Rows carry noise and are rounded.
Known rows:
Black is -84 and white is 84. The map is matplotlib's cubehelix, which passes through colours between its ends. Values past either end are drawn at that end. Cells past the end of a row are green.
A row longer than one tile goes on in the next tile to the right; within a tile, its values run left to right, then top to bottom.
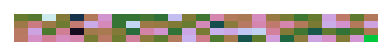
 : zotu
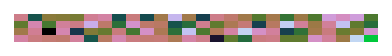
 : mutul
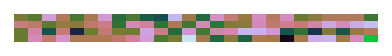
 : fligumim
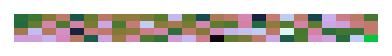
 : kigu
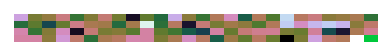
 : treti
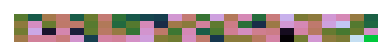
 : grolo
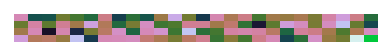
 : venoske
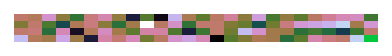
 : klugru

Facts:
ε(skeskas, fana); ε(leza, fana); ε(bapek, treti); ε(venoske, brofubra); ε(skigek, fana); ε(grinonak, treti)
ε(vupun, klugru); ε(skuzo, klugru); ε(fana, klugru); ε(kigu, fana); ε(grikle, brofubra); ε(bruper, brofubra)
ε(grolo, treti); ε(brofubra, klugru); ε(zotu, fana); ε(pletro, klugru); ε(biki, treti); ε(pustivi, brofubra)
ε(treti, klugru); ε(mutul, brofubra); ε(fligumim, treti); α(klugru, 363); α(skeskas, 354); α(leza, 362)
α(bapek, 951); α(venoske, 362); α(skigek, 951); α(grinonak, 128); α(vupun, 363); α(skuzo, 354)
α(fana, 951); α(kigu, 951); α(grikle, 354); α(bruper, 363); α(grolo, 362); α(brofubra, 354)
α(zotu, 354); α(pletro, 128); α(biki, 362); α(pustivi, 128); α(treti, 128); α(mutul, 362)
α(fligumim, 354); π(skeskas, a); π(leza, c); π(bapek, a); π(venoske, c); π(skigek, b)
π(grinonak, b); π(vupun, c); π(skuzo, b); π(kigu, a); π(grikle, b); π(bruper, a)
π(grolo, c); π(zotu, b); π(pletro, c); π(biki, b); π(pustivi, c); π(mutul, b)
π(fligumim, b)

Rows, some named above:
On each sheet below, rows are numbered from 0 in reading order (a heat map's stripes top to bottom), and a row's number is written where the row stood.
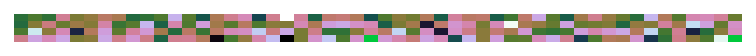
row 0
bapek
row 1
fana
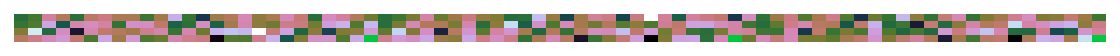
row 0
skigek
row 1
bapek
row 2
grinonak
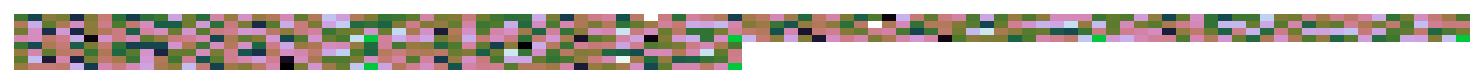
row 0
leza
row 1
bapek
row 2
klugru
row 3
skeskas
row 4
grolo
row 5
vupun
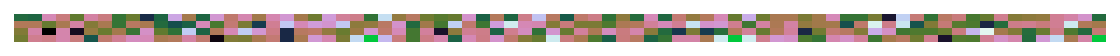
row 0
biki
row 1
brofubra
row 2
bruper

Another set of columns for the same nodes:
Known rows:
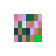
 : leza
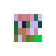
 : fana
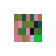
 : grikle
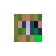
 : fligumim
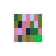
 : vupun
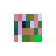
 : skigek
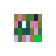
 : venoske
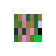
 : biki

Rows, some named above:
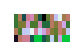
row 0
treti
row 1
klugru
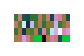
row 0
mutul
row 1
treti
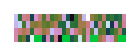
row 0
skeskas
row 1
grinonak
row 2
klugru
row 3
mutul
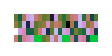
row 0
bruper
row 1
brofubra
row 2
grolo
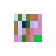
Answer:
kigu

